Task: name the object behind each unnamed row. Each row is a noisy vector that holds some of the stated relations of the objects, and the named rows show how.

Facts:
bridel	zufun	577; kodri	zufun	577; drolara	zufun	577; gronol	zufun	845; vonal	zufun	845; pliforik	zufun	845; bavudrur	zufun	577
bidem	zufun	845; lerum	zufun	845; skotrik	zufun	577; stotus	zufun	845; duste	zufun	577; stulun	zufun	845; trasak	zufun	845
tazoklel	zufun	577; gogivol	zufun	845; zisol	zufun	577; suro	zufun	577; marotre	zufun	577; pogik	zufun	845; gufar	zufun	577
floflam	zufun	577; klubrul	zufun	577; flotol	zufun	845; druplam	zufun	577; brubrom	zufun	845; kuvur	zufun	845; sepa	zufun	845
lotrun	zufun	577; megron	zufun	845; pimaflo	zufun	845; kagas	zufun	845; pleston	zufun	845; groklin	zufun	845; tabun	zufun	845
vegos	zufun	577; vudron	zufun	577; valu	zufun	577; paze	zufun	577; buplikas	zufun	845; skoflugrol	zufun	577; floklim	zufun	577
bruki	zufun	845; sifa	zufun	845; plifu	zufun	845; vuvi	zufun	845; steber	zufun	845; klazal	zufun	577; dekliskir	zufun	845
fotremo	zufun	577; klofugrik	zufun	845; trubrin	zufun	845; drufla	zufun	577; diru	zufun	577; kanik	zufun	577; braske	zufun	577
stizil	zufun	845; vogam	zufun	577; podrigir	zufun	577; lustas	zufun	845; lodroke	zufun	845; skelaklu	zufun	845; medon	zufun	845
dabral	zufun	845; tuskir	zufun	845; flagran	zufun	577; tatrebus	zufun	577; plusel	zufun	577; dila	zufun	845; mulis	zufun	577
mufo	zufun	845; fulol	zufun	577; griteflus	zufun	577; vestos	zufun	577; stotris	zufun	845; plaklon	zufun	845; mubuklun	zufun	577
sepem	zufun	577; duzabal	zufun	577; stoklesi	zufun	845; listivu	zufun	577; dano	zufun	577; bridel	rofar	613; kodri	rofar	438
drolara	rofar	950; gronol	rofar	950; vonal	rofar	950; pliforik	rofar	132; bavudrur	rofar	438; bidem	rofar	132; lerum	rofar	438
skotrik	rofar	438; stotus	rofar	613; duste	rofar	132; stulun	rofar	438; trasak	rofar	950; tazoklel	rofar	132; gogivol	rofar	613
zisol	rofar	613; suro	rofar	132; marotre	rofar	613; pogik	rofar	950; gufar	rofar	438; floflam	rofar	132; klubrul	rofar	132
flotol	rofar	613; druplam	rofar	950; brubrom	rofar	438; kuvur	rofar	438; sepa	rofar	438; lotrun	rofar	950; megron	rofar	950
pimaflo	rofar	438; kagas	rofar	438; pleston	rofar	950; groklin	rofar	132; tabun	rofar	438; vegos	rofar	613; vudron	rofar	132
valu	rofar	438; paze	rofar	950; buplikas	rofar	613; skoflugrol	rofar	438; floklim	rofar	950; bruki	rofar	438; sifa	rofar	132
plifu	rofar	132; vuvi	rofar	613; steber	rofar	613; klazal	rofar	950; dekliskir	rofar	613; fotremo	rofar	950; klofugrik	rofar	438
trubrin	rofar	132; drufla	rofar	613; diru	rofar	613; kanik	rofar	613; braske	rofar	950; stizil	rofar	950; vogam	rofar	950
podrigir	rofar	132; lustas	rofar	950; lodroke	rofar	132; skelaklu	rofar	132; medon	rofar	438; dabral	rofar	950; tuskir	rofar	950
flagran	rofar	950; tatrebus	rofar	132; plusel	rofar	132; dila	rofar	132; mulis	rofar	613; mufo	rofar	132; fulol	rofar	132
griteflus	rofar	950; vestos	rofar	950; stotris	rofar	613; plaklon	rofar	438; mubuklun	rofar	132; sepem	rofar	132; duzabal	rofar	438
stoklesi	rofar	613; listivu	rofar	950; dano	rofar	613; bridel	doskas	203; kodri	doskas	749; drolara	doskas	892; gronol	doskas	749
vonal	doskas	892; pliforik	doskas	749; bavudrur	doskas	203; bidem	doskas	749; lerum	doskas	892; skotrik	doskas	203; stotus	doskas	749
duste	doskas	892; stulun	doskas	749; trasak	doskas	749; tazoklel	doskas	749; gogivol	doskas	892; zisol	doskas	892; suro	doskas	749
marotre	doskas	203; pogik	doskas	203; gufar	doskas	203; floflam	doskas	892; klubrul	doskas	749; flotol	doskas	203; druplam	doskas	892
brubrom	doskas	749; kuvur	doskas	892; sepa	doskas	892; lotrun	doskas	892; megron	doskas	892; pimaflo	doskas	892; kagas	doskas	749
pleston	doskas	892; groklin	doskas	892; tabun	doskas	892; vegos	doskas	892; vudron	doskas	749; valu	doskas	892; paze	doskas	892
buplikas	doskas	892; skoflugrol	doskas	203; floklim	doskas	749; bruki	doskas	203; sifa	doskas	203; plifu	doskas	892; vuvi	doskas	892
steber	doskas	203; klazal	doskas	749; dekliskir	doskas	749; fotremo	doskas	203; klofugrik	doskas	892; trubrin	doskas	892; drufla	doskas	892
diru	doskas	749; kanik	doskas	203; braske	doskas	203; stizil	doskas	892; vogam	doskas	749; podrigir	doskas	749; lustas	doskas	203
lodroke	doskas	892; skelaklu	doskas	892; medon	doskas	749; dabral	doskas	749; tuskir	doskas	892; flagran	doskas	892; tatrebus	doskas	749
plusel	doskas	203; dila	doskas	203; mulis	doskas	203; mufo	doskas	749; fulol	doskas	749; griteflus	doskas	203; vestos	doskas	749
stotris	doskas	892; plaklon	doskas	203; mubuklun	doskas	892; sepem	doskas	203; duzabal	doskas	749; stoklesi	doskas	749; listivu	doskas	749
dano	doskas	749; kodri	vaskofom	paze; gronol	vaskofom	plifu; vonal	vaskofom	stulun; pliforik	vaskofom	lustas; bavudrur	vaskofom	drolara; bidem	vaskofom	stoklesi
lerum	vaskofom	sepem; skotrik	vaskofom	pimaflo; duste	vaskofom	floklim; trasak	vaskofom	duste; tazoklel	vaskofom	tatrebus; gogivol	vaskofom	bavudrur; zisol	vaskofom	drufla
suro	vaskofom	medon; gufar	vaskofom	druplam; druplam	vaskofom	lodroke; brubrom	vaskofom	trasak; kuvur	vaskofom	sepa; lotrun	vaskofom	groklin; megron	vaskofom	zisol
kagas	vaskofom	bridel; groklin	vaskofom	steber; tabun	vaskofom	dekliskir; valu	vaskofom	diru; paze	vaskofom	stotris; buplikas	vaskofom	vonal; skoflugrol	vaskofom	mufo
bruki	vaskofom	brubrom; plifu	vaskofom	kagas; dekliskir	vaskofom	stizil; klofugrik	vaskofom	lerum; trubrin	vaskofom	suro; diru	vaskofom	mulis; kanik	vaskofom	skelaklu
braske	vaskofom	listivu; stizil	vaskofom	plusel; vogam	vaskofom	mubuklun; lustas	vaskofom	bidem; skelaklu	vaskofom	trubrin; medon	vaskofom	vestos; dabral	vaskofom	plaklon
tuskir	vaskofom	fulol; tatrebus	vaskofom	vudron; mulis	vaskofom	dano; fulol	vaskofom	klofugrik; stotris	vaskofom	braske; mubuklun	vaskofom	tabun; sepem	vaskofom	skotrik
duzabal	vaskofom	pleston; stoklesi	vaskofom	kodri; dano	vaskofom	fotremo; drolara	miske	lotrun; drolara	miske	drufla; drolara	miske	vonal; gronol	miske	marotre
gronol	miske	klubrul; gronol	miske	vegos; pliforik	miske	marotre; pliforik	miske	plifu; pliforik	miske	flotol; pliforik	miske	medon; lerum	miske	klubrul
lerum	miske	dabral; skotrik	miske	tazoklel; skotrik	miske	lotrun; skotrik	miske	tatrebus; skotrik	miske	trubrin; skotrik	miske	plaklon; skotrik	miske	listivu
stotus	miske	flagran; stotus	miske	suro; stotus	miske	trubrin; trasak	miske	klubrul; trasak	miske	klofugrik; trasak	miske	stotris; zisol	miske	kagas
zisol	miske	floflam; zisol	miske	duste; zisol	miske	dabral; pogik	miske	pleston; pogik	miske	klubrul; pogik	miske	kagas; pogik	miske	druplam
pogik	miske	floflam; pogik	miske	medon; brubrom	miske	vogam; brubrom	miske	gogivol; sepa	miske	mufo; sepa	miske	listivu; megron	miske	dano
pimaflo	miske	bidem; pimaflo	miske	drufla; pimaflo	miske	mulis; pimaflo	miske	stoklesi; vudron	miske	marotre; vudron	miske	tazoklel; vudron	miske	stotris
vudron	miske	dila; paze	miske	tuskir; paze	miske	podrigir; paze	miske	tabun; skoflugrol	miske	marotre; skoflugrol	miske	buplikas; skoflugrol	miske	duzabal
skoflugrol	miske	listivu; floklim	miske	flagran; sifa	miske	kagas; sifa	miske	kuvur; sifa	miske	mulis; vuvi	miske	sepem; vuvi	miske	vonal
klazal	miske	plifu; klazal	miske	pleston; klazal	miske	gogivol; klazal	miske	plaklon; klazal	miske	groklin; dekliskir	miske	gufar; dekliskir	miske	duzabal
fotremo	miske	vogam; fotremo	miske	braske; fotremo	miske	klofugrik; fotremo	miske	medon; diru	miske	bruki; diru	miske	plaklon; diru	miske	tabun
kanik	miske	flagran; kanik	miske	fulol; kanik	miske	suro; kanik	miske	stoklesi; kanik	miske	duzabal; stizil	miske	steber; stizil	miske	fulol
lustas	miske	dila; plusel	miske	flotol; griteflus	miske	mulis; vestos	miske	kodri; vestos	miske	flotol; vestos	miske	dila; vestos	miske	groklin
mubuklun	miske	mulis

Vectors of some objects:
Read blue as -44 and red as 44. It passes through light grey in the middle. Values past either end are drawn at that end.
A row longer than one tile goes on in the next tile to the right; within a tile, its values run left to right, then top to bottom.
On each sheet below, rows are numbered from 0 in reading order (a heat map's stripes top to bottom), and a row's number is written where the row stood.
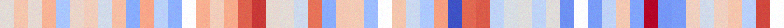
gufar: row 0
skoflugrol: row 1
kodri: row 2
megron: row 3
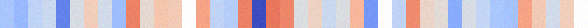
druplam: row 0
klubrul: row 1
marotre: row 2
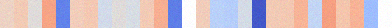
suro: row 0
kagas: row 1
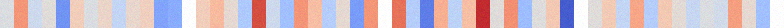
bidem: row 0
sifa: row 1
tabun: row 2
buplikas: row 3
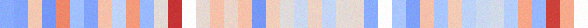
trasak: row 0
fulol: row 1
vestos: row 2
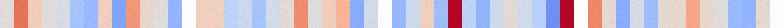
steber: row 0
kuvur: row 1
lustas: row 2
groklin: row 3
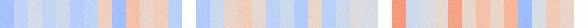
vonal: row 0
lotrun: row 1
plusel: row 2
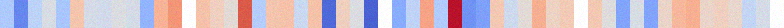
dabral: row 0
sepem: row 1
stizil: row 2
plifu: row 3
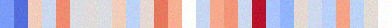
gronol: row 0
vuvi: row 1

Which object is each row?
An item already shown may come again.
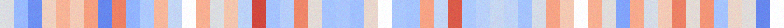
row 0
tuskir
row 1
pimaflo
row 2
drolara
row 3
bruki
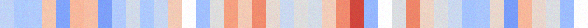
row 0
braske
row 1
dekliskir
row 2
steber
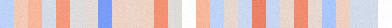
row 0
diru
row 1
sepa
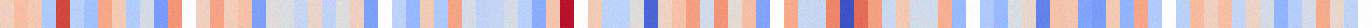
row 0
sifa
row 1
fulol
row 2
fotremo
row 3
kagas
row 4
klubrul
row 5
listivu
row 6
mulis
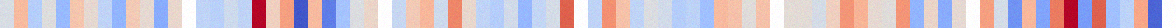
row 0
stotris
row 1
paze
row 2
zisol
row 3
bridel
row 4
pliforik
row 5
podrigir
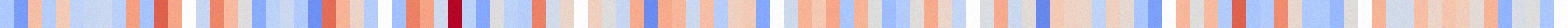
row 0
vestos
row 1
drufla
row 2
vuvi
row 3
tazoklel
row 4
mulis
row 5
bidem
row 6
pimaflo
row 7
bavudrur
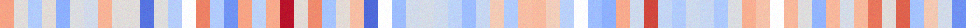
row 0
mufo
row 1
tabun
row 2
vonal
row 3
drolara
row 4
bruki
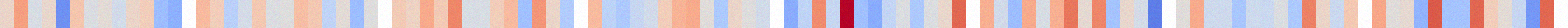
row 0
bidem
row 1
skelaklu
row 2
mubuklun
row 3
lodroke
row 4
griteflus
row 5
bruki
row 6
flotol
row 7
lerum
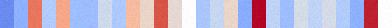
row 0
floklim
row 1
lustas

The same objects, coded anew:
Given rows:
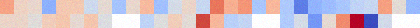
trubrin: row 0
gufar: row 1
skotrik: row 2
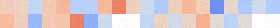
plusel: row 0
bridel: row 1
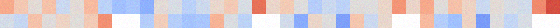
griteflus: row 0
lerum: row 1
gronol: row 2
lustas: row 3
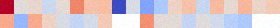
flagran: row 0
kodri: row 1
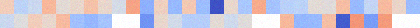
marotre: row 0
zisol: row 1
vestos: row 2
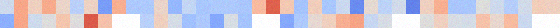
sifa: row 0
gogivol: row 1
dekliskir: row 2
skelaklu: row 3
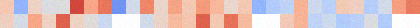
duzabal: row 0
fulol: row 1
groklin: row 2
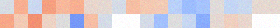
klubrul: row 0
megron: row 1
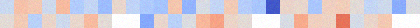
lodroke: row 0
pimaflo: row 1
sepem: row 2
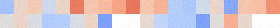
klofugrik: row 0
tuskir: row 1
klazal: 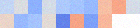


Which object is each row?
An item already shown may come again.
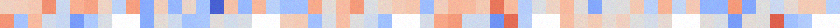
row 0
braske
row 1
zisol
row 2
plaklon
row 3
kagas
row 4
tazoklel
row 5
sepa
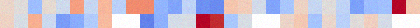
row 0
vogam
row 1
kanik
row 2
pliforik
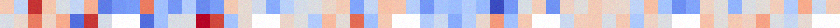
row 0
stoklesi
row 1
kanik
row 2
vudron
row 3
diru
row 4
drufla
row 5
tazoklel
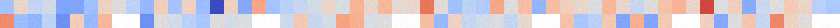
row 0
paze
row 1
zisol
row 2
bavudrur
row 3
lotrun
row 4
fotremo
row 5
stizil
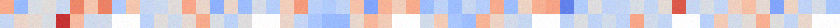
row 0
gufar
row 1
bridel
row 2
tuskir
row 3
bruki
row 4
brubrom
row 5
bridel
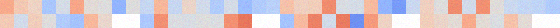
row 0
vonal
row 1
mubuklun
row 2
mulis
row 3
mufo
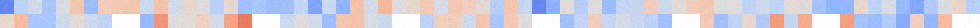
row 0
tabun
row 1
mubuklun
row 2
valu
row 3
drufla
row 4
buplikas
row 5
drolara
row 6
paze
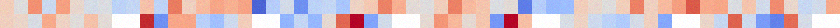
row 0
mufo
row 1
listivu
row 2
skoflugrol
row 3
bidem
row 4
klofugrik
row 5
dabral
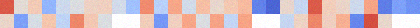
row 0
stizil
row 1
floklim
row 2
stoklesi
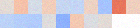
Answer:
pogik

